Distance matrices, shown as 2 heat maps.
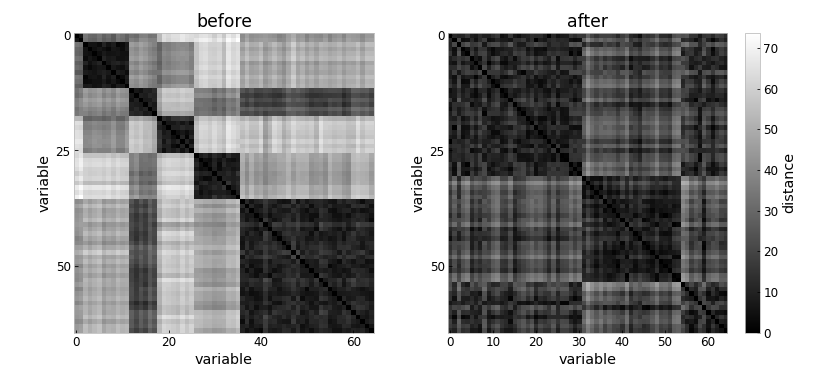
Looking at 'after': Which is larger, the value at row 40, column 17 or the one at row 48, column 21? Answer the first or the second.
the second
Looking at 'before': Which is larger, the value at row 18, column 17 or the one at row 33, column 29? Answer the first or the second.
the first
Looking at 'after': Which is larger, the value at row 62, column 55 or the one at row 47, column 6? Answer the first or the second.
the second
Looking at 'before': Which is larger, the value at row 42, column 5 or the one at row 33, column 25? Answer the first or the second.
the second
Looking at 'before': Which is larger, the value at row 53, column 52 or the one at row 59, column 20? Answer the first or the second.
the second
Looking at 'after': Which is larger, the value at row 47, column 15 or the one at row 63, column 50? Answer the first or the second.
the second
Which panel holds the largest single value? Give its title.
before
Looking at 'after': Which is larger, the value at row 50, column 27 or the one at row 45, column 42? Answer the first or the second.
the first
